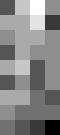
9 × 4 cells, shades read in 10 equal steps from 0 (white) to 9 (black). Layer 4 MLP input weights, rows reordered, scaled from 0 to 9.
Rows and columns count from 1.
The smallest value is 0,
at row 1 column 3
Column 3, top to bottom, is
0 1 3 4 6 6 5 5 7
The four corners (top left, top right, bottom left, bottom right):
6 4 5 9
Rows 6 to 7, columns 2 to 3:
4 6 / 3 5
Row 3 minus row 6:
-2 -1 -3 0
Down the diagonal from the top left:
6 3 3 4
